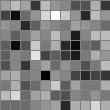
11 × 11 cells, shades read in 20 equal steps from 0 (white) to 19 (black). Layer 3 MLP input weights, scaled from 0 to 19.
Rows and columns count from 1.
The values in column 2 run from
3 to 18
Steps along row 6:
down up down up down up up down down up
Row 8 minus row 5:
-5 -12 -3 5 9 2 -7 -4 5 2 9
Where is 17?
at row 4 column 8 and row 6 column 8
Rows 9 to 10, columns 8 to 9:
7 10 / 9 10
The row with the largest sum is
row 8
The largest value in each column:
14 18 16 15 19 12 16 18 16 14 15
